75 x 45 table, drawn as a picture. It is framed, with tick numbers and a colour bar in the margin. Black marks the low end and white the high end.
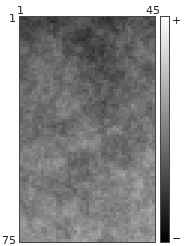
The ninth with the lowest average is the top middle. No row or column stands out. There is an overall slope up to the bottom. The field is mottled with small blotches.
